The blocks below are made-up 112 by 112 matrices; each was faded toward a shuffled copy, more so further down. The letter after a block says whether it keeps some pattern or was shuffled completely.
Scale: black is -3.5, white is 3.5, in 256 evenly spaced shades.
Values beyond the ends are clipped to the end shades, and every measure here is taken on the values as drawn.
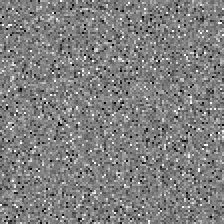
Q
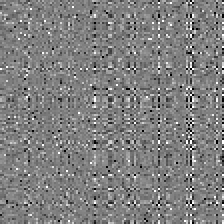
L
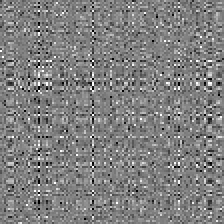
L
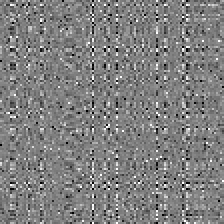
L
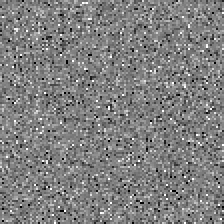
Q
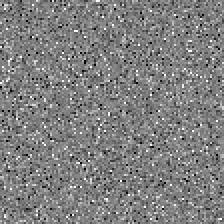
Q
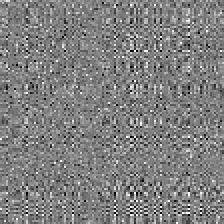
L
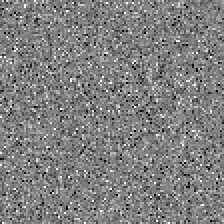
Q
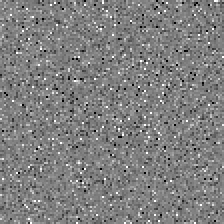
Q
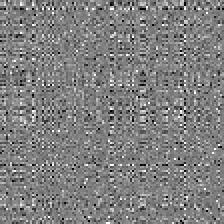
L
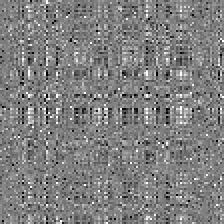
L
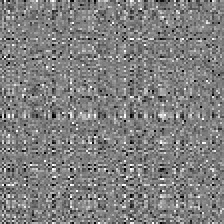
L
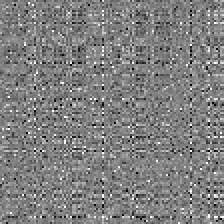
L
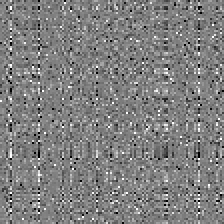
L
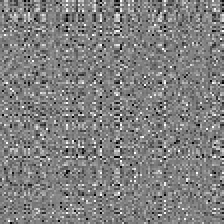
L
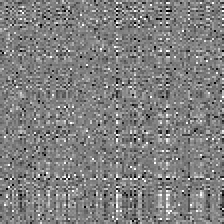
L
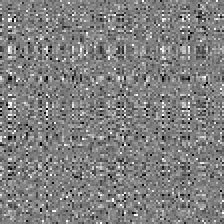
L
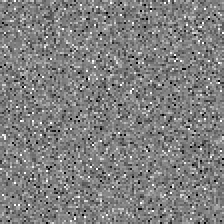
Q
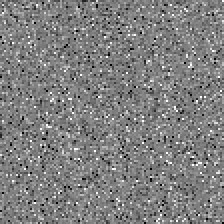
Q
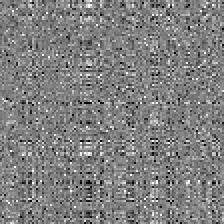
L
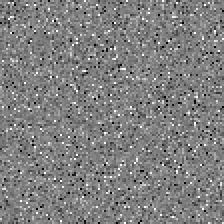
Q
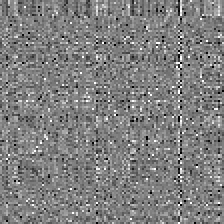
L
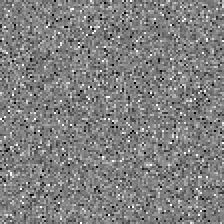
Q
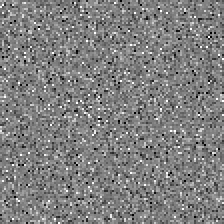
Q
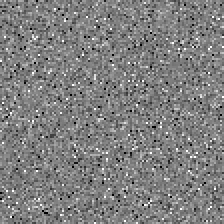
Q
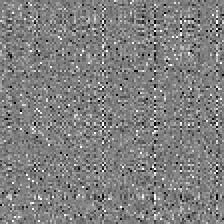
L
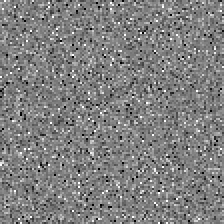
Q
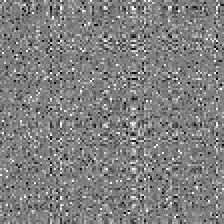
L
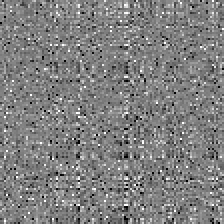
L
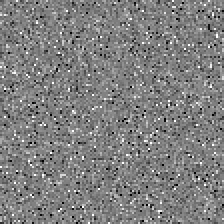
Q
